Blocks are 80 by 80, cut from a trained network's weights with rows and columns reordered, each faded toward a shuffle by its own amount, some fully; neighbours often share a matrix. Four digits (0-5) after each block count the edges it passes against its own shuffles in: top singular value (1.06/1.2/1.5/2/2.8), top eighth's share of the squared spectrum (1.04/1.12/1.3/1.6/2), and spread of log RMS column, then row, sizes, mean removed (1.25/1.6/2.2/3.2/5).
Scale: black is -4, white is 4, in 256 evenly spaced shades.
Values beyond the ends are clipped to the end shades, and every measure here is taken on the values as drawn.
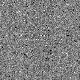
2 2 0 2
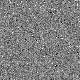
0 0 0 0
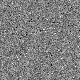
0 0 0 0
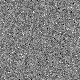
0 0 0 0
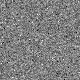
0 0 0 0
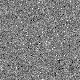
1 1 0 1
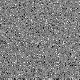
3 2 0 2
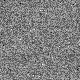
0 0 0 0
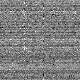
4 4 2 1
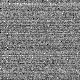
4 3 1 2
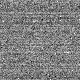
3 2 0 0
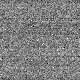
2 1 0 0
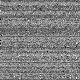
4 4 1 1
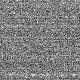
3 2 0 0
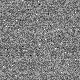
1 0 0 0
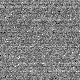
3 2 0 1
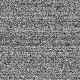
3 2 0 0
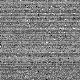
4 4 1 1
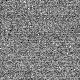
2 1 0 0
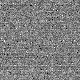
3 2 0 1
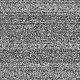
4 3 1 1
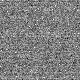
2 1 0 0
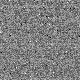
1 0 0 0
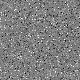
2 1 0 0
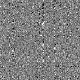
3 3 2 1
